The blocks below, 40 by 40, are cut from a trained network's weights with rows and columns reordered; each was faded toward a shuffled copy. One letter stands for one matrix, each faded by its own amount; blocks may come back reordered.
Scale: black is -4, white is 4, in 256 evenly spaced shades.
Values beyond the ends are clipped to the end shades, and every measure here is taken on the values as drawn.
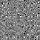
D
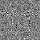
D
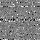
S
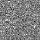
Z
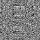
Z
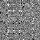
D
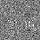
Z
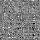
D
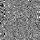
Z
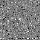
S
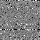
S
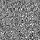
Z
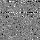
S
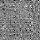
D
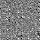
D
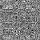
Z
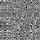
D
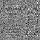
Z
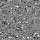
S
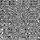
D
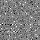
S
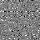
S
